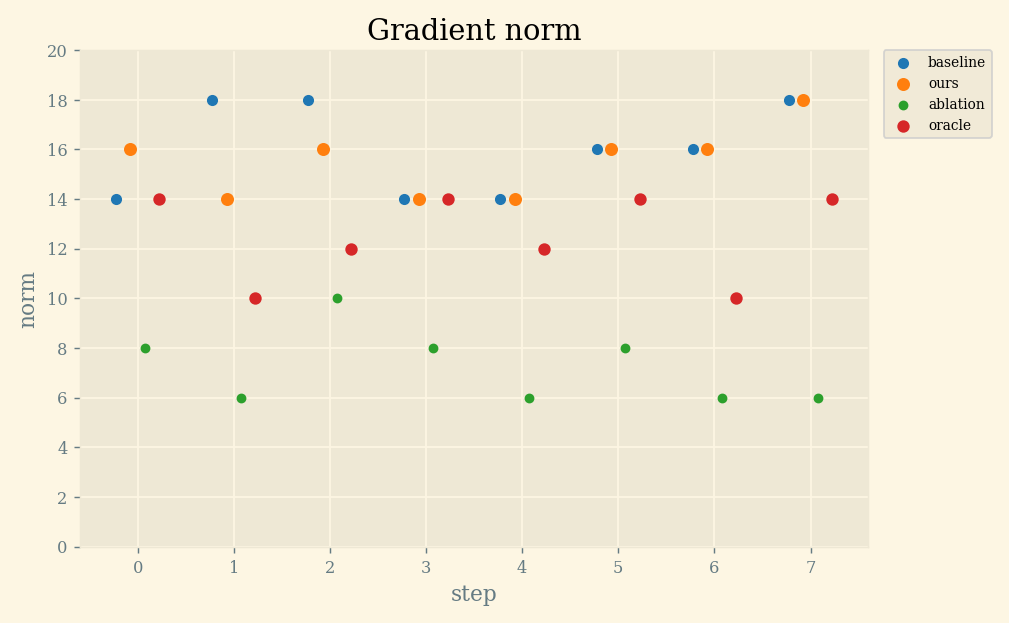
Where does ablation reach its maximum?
2
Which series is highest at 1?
baseline
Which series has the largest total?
baseline
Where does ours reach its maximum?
7
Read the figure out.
Title: Gradient norm
x-axis: step, ticks 0 1 2 3 4 5 6 7
y-axis: norm, ticks 0 2 4 6 8 10 12 14 16 18 20
Legend: baseline, ours, ablation, oracle
Values:
baseline: 14 18 18 14 14 16 16 18
ours: 16 14 16 14 14 16 16 18
ablation: 8 6 10 8 6 8 6 6
oracle: 14 10 12 14 12 14 10 14
